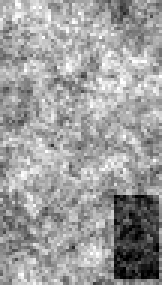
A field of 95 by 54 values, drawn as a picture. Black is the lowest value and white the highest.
Mirror symmetry: none. Grain: blotchy. Odd patch: lower, in the bottom right. Ninth with the lowest average: bottom right.
